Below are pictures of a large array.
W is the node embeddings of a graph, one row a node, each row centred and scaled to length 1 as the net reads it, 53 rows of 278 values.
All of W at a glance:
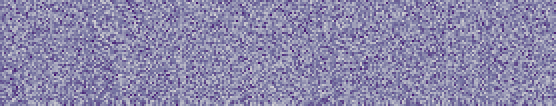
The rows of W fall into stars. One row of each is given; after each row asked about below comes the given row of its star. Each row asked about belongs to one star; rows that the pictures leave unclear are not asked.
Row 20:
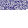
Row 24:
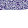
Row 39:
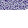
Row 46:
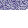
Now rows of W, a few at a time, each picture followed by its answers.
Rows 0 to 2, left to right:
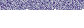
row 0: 24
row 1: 46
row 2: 39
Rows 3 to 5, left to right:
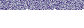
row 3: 20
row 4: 39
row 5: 46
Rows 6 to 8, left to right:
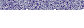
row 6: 20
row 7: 20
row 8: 24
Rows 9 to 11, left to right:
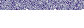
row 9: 39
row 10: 20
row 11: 46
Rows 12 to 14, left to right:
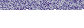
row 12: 46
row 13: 46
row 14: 39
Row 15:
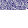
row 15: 39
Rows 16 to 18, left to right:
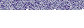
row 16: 46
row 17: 24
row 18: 24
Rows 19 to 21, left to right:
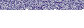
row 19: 39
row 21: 46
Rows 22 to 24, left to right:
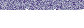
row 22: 39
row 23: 20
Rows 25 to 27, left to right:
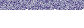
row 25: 46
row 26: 24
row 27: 46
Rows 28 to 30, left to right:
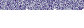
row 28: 39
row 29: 39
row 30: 46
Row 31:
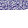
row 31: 24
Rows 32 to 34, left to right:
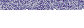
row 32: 20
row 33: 39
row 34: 24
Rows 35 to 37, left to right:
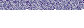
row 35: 20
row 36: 46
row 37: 39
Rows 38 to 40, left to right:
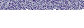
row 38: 20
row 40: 24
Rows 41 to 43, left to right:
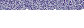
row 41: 24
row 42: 46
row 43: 39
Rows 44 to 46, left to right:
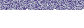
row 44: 20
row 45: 39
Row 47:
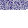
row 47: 20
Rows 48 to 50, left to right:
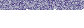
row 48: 46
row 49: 39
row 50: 20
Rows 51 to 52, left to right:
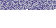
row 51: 20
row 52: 20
